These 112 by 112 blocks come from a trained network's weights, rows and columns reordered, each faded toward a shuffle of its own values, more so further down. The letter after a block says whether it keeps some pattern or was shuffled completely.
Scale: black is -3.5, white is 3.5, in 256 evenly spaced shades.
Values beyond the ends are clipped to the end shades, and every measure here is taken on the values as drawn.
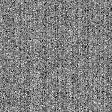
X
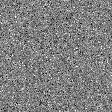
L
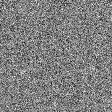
L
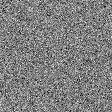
L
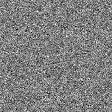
X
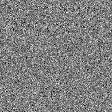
X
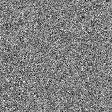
X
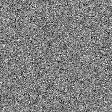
X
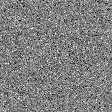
L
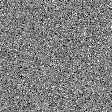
L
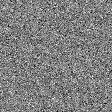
L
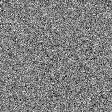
L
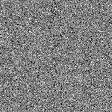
X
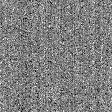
X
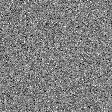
L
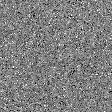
L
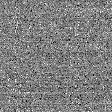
X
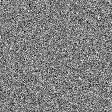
L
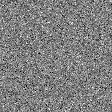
L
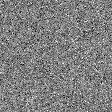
L
